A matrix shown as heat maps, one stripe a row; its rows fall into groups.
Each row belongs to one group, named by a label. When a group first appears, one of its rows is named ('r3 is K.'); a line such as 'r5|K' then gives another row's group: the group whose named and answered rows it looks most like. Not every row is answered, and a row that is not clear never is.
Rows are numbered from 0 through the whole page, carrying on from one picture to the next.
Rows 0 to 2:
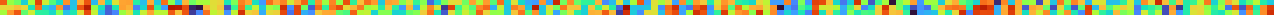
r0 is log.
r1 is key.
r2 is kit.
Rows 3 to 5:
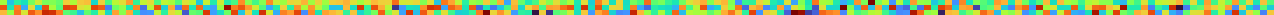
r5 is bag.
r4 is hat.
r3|log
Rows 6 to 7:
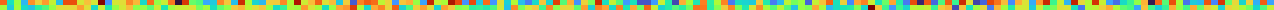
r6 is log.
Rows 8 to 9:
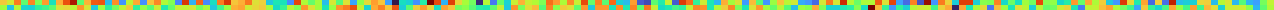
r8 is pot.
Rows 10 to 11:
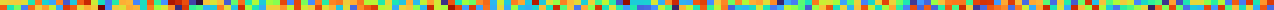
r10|key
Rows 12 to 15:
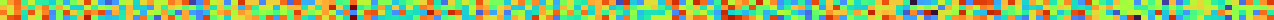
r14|pot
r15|kit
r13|bag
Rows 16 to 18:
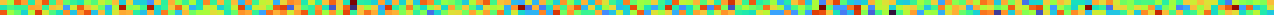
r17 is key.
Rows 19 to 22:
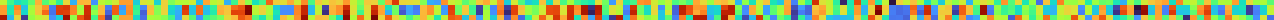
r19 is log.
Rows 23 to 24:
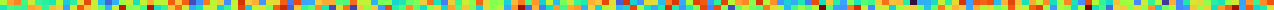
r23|kit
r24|key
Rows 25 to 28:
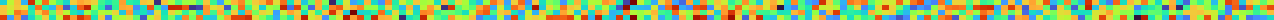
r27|bag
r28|hat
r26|key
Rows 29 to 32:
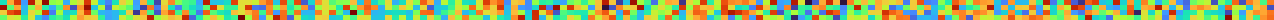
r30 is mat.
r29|kit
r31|kit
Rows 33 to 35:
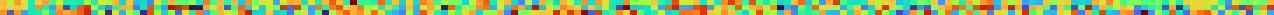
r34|key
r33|bag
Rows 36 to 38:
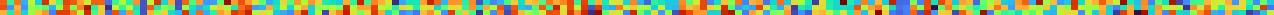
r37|mat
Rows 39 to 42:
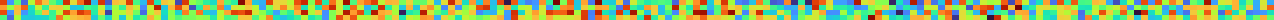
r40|bag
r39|log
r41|hat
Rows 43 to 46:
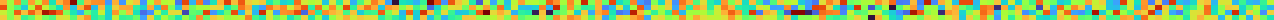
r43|pot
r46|mat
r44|log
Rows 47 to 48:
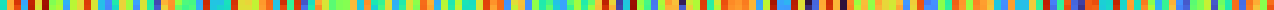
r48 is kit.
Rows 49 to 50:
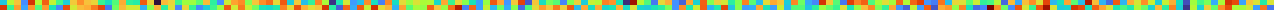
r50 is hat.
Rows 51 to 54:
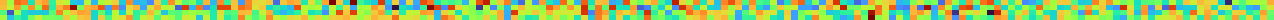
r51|bag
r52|pot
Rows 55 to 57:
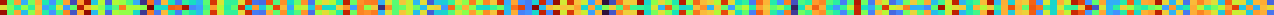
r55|mat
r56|key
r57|mat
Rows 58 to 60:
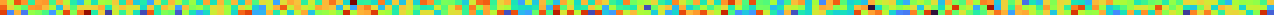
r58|bag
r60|mat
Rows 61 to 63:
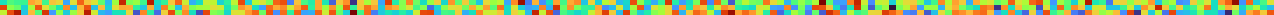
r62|log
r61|key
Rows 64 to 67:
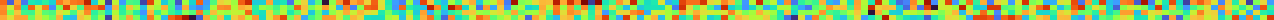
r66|mat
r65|pot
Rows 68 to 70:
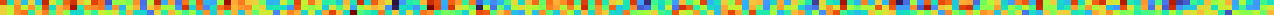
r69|pot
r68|hat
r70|bag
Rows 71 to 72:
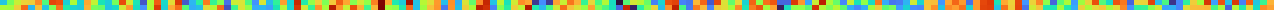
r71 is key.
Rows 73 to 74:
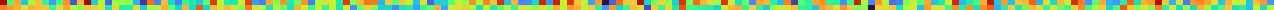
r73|mat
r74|pot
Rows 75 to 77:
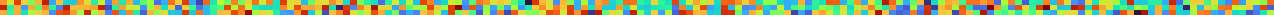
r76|hat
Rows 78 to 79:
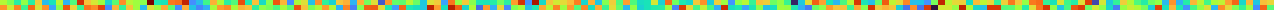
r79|pot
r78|key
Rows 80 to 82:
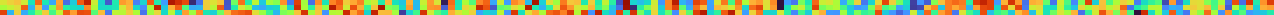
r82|hat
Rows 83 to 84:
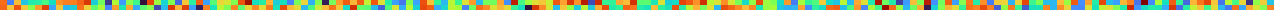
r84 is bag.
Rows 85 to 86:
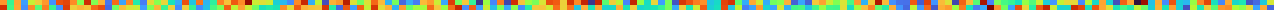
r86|hat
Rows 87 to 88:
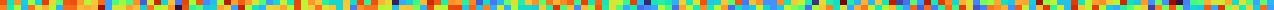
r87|hat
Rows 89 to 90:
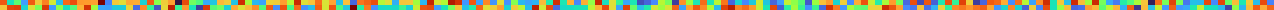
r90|kit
